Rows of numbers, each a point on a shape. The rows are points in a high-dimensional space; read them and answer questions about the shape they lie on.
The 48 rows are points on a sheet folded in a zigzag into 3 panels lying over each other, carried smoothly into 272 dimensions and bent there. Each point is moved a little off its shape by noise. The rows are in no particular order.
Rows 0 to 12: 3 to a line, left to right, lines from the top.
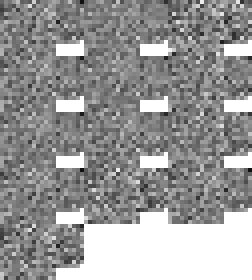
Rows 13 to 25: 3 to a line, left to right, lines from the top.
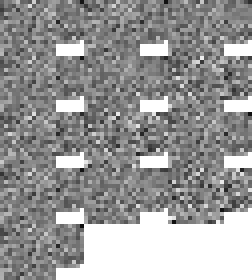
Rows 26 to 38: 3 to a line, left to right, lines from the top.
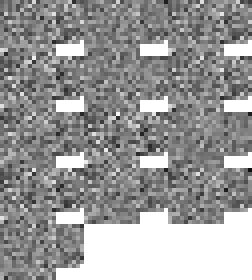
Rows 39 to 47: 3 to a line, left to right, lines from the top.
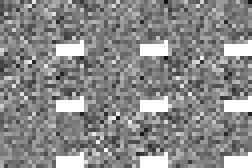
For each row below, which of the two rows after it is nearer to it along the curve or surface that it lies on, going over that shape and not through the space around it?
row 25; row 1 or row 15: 15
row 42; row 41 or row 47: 41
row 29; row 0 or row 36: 36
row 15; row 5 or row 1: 5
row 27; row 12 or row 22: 22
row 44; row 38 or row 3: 38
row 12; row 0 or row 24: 0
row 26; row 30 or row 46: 46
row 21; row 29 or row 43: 43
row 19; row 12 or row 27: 27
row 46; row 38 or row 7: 38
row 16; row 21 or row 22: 22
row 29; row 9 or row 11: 9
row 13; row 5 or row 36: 5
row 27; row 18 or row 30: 30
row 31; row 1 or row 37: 1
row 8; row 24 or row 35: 24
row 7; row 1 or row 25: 25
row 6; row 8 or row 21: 21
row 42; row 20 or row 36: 20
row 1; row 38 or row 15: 38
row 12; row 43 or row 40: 43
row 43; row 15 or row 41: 41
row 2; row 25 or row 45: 45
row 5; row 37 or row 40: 37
